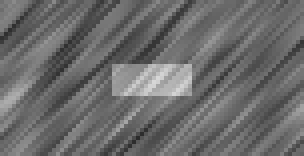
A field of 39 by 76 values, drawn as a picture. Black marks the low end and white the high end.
Odd patch: higher, in the centre. Slope: none. Grain: diagonal, up to the right. Average level on the scale: 40%.
